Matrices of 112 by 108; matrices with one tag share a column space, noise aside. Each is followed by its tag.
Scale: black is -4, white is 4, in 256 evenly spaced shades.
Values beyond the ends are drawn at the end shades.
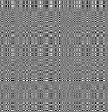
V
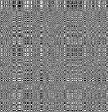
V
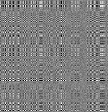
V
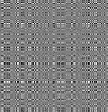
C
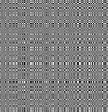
C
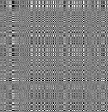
V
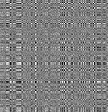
C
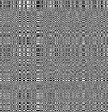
V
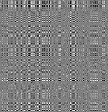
V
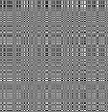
V
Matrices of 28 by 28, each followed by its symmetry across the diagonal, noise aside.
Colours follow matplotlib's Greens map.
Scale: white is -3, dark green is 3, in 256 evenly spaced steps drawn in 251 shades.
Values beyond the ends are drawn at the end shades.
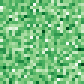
neither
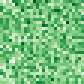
neither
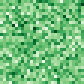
neither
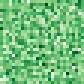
antisymmetric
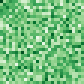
symmetric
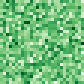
neither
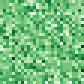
antisymmetric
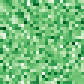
antisymmetric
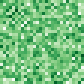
symmetric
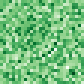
symmetric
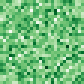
symmetric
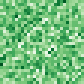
symmetric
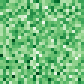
neither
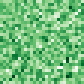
antisymmetric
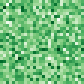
antisymmetric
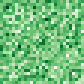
symmetric
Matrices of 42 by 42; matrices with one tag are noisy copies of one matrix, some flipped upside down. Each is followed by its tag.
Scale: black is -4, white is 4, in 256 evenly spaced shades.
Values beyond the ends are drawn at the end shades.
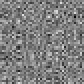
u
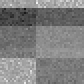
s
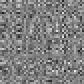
u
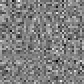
u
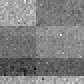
s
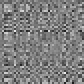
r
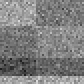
s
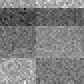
s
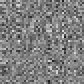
u
